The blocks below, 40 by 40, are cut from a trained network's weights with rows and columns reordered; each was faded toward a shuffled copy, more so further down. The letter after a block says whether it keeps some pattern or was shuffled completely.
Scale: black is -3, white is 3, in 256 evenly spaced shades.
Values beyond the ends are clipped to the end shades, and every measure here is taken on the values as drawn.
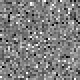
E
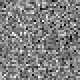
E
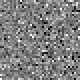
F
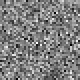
E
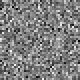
F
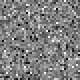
E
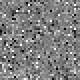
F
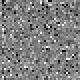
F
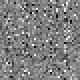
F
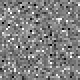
E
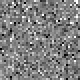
E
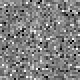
E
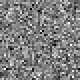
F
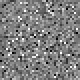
E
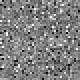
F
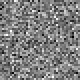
F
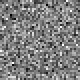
F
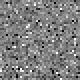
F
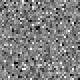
E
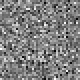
F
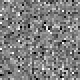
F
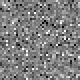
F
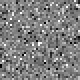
E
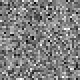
E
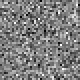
E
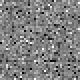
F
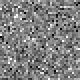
E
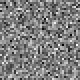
F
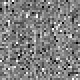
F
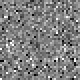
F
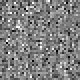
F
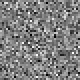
F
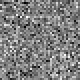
F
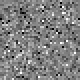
E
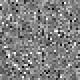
E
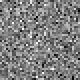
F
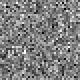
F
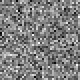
E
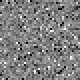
E
